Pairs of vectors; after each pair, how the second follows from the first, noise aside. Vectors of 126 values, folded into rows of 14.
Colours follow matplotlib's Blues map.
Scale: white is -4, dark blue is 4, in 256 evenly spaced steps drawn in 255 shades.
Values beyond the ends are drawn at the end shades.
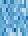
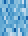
copied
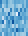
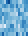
shuffled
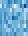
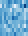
copied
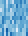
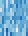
copied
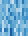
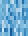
copied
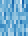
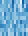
copied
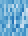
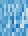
copied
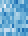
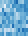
copied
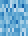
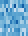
copied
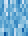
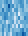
shuffled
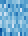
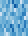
shuffled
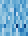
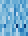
copied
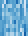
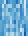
copied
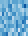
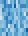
shuffled
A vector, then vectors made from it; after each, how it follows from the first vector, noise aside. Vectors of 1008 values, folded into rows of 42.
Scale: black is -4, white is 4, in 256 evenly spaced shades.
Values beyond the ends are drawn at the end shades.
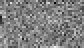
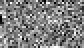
scaled up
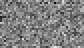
sign-scrambled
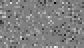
partly zeroed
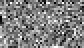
scaled up
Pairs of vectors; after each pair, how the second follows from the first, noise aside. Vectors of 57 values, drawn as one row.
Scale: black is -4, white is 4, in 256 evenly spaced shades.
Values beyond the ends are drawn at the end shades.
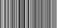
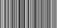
copied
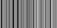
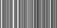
negated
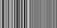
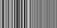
copied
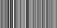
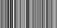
copied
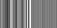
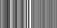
copied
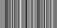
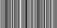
copied
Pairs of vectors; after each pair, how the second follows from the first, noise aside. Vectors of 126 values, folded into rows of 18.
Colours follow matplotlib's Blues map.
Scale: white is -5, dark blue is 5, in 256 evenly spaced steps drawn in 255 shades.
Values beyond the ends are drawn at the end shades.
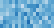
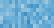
shrunk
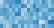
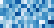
scaled up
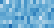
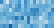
copied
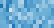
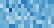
sign-scrambled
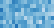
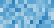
sign-scrambled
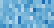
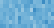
shrunk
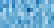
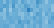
shrunk
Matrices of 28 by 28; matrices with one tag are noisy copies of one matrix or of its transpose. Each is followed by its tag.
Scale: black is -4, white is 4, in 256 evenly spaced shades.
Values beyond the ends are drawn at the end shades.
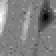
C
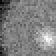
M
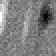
C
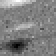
C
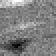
C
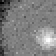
M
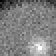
M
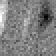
C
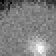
M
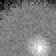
M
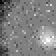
M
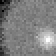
M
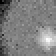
M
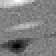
C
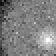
M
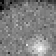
M
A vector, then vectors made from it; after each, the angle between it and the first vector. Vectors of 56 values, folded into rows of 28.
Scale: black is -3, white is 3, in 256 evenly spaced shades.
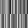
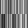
orthogonal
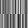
orthogonal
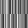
nearly parallel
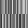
partly opposed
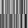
orthogonal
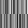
nearly opposite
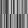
nearly opposite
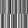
nearly parallel
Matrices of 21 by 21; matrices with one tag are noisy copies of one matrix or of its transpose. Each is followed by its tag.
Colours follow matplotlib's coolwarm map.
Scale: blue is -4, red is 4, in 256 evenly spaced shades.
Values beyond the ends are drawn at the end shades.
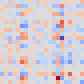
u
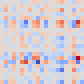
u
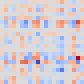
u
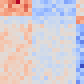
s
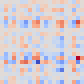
u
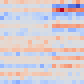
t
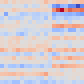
t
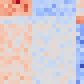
s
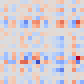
u
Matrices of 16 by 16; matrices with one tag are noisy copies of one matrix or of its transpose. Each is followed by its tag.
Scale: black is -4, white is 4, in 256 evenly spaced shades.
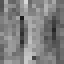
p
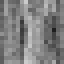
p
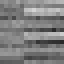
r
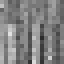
r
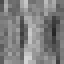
p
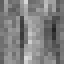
p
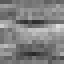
p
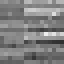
r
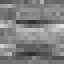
p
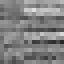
r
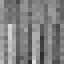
r
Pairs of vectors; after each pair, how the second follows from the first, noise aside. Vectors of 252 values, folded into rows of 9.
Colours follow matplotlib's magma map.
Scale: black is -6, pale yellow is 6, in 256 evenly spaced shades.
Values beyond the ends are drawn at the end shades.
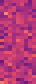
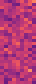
reversed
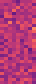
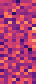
scaled up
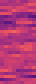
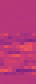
partly zeroed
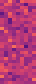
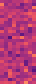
reversed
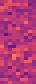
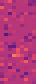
partly zeroed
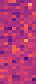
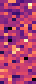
scaled up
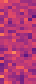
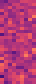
negated
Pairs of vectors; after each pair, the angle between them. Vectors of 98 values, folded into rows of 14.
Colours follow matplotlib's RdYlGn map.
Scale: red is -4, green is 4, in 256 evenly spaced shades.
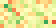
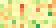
orthogonal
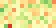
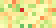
orthogonal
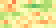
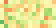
orthogonal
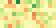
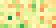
orthogonal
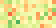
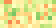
nearly opposite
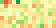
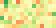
nearly opposite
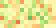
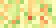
nearly opposite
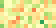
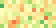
nearly parallel
